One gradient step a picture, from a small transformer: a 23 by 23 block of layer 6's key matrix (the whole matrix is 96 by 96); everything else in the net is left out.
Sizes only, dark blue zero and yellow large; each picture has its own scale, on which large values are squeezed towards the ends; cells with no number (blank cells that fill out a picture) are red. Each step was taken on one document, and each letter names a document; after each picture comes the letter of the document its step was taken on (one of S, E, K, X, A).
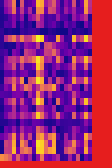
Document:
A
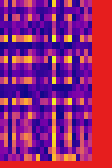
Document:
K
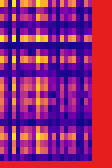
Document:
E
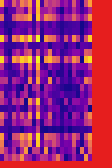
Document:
A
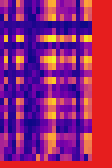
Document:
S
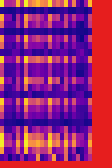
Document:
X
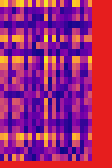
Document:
E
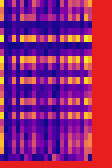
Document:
S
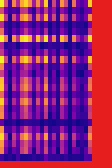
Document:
E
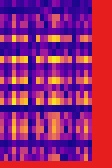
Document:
K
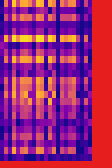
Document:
E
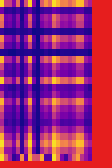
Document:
X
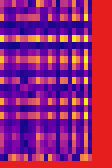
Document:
S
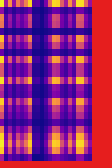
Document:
X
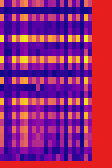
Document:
K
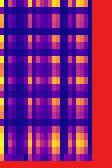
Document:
X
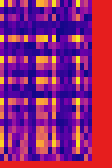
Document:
K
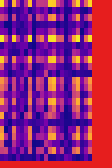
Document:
E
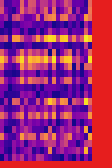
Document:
S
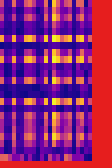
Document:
K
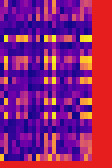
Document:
A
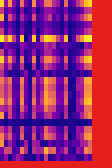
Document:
E
